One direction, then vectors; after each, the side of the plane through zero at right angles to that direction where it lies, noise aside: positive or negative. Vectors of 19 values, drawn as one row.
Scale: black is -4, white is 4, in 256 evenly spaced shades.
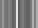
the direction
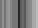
positive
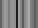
negative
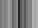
positive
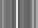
positive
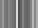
positive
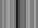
negative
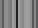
negative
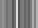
positive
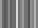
positive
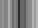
positive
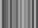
negative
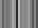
negative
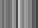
negative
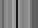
negative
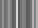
positive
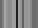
negative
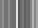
positive
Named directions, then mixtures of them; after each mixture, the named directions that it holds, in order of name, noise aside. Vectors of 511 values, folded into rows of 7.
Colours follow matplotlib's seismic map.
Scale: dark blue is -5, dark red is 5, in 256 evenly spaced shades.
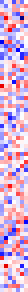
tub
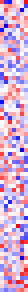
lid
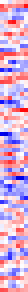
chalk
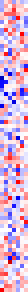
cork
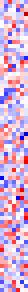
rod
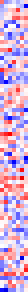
chalk, lid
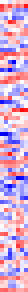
chalk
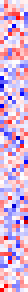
cork, rod, tub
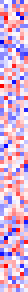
tub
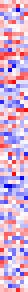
chalk, rod, tub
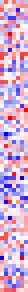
chalk, lid, tub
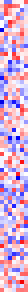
chalk, cork, lid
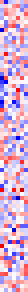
cork, lid, rod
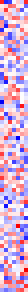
lid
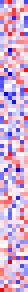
cork, lid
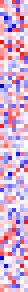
tub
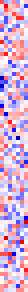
cork, lid, tub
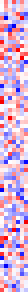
lid, rod, tub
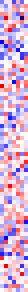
tub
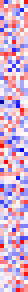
chalk, lid, rod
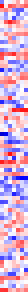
chalk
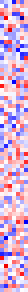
tub
